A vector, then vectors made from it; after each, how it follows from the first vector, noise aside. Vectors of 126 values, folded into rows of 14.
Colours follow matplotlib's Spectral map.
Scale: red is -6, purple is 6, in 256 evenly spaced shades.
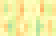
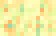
sign-scrambled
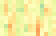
negated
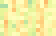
wrapped around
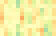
wrapped around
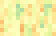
wrapped around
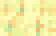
sign-scrambled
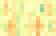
negated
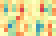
scaled up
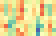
scaled up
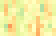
negated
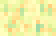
sign-scrambled
